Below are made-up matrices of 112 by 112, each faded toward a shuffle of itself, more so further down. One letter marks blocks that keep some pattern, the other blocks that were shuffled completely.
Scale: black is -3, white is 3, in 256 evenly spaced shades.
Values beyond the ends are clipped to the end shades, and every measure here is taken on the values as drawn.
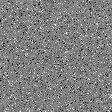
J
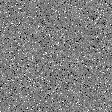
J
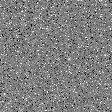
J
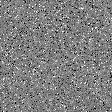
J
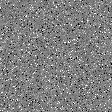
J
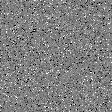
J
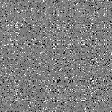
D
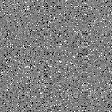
D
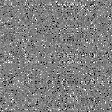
D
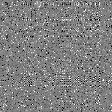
D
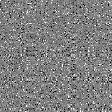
D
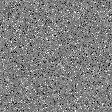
J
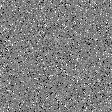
J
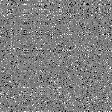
D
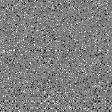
D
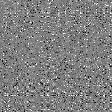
D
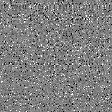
D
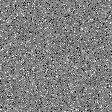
J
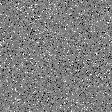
J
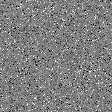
J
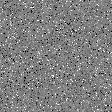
J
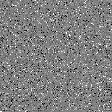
D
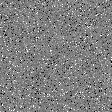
J
